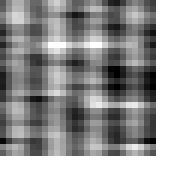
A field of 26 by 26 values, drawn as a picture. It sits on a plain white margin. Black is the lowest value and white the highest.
Stripes: upright, repeating 4 times. Ninth with the highest average: top middle. Ninth with the lowest average: middle right.
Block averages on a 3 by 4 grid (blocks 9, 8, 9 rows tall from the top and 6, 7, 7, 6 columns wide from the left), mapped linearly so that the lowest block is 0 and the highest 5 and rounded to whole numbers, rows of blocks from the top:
4 5 3 3
2 3 2 0
3 3 3 3
